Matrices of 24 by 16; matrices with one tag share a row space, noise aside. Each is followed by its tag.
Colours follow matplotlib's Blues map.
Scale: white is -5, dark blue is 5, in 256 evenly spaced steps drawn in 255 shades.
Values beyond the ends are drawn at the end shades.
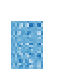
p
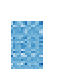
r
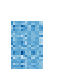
r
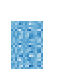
p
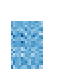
r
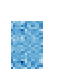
r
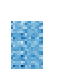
r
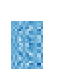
p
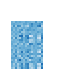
p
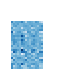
r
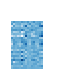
r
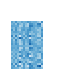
p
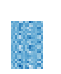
p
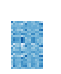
r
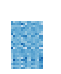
r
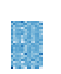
r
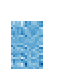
r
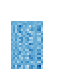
p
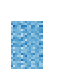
r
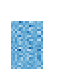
p
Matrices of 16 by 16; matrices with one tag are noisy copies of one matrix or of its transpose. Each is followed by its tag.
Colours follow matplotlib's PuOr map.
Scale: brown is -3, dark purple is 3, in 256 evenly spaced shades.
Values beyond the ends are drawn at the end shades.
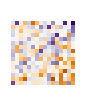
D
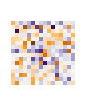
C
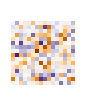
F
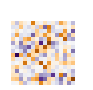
F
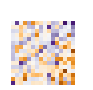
D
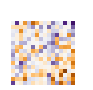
D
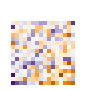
D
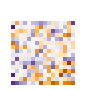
D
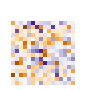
C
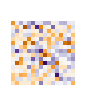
C
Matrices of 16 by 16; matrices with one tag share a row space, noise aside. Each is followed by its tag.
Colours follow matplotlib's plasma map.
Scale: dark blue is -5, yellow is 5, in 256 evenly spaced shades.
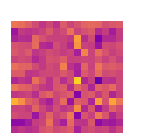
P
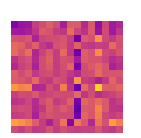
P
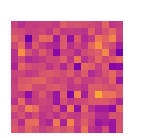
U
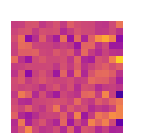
U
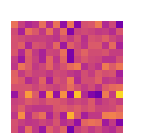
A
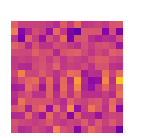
A
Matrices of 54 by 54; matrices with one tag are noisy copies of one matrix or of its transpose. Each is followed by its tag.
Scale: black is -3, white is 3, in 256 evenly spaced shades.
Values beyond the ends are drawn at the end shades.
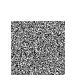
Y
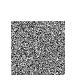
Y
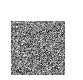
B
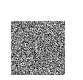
Y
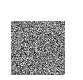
Y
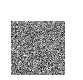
B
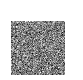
B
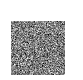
Y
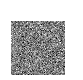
B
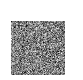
B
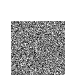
Y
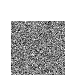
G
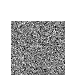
Y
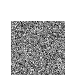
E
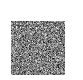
B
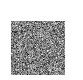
E
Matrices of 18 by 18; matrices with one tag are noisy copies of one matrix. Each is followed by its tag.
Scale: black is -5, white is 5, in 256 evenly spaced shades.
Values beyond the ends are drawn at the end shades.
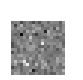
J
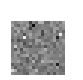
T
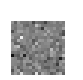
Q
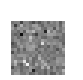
J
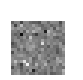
J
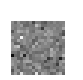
Q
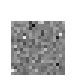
T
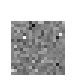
T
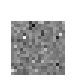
T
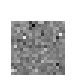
T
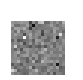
T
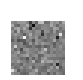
T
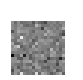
Q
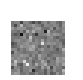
J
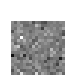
Q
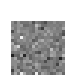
Q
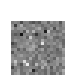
J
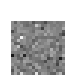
Q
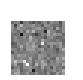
J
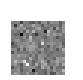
J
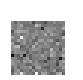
Q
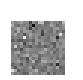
T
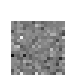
Q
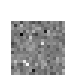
J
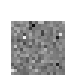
T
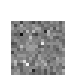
J
